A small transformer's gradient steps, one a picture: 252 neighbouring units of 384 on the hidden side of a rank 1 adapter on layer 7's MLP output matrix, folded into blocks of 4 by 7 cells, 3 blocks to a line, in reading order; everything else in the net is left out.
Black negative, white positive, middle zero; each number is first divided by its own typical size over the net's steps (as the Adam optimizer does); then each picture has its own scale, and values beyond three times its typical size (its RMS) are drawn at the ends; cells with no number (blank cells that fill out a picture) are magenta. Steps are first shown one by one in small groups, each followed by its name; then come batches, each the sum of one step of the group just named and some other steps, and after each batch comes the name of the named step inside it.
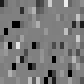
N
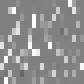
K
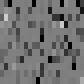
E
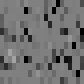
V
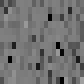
E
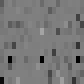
V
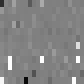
K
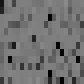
N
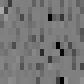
E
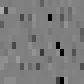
K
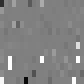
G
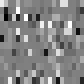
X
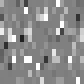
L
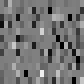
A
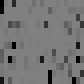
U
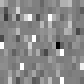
X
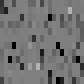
U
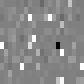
L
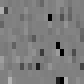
L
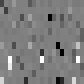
G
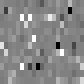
L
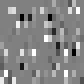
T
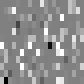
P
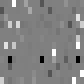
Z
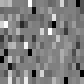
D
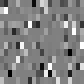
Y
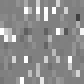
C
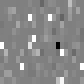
T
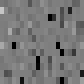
Y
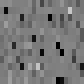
D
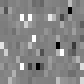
Y
